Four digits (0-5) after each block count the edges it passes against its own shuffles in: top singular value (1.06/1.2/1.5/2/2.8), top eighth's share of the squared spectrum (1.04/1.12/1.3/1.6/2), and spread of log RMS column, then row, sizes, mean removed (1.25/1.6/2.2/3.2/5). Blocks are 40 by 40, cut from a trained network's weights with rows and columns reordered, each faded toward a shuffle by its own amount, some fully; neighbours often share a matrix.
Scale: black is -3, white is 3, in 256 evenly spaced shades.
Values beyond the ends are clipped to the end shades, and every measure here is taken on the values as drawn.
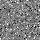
0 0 0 0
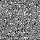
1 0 1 0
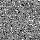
0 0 0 0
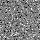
0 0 0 0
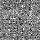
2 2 2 0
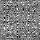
2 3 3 0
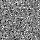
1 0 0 0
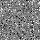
1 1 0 0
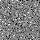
0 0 0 0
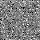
1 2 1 0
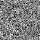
2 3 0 1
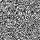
2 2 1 0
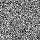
0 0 0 0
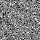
0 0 0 0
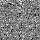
1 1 2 0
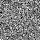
0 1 0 0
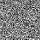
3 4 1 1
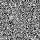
0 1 0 0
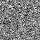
1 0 0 0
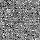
1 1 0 0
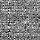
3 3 2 0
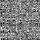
2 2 2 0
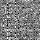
2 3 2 0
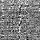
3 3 3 0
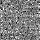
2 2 1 0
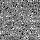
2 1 1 0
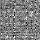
2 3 3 0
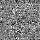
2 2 1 0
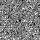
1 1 0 0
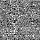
2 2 2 0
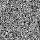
2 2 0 0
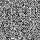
2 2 0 0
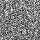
1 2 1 0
